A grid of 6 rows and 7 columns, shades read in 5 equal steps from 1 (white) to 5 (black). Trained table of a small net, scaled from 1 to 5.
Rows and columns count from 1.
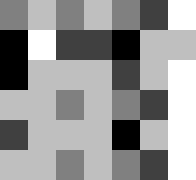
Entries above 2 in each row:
4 4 2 3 2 3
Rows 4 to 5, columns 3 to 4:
3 2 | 2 2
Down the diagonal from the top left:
3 1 2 2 5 4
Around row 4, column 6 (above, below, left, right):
2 2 3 1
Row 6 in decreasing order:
4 3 3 2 2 2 1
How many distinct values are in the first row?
4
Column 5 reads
3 5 4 3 5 3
